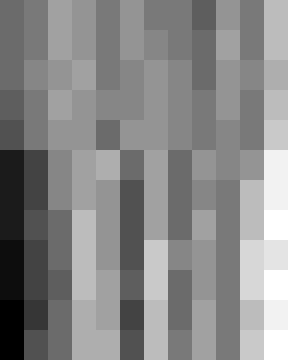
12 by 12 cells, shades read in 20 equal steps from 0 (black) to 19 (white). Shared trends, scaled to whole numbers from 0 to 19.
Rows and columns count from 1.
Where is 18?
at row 6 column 12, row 7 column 12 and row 11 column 12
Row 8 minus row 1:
-6 -3 -4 3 2 -5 3 -1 5 -2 5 5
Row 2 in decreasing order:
14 12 12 11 11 10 9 9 9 9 8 8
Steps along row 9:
up up up down down up down up down up up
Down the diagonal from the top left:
8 9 11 11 8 8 12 8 11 9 14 19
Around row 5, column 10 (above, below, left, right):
11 10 9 9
